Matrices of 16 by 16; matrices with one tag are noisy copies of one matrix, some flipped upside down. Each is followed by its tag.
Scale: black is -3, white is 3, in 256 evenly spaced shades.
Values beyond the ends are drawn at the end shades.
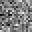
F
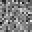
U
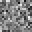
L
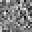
L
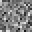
L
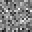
U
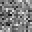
F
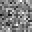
F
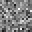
U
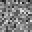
U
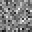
U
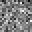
U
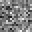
F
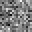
F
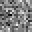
F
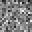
U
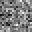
F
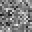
F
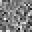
L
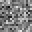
F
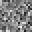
L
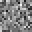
L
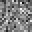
U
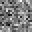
F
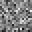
U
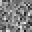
L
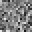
L
